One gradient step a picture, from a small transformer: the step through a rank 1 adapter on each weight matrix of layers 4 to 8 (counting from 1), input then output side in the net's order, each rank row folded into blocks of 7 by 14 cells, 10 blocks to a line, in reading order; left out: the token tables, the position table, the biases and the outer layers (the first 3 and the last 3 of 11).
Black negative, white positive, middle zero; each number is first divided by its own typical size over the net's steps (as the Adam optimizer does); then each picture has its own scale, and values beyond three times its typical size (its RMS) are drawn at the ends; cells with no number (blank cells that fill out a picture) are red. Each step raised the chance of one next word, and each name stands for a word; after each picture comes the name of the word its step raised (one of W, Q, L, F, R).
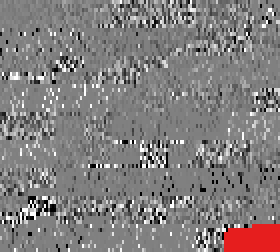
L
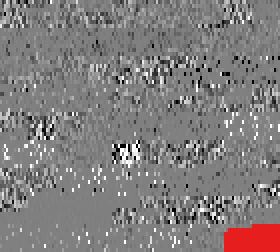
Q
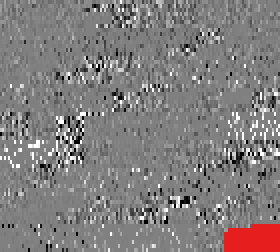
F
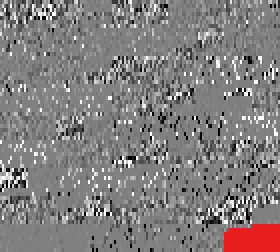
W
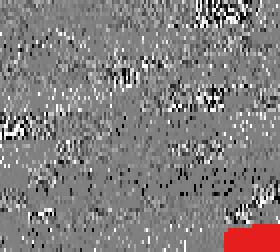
L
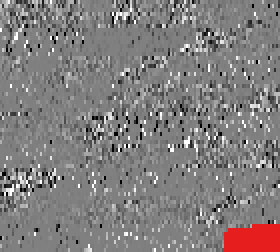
F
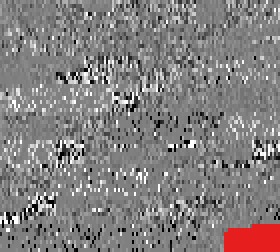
W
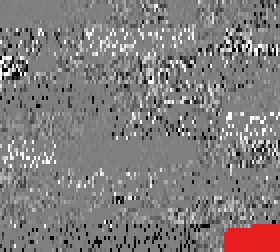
W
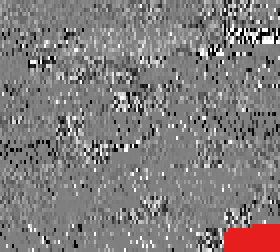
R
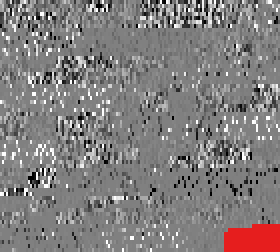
L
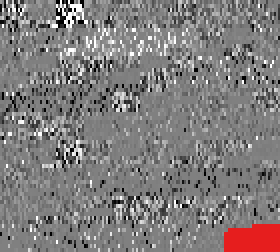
R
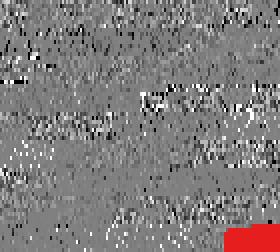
Q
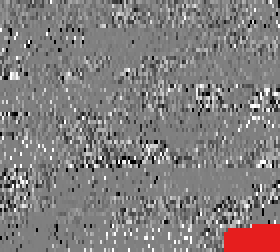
F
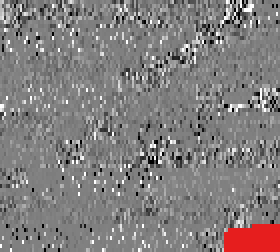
F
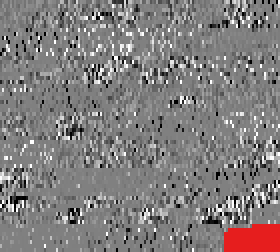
W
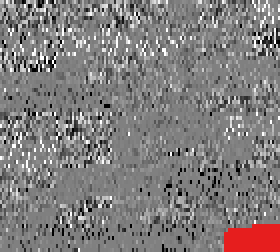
W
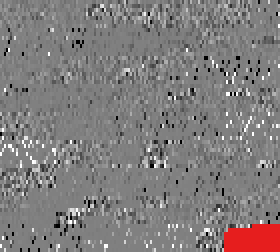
F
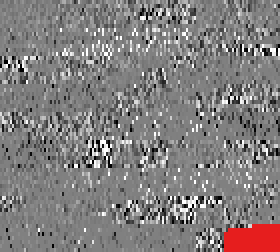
R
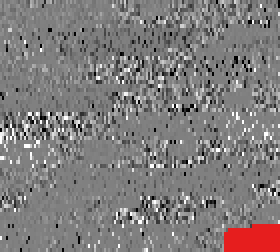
Q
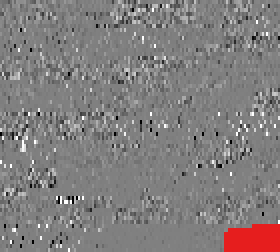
F
